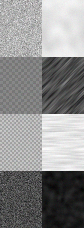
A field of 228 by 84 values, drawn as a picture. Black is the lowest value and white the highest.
The table splits into 4 rows of 2 panels. Panel 1,1: high, fine-grained. Panel 1,2: very high, smooth, faint in contrast. Panel 2,1: middling, checkered, faint in contrast. Panel 2,2: low, slanting up to the right. Panel 3,1: high, checkered. Panel 3,2: very high, streaked across, faint in contrast. Panel 4,1: low, fine-grained. Panel 4,2: very low, blotchy, faint in contrast.
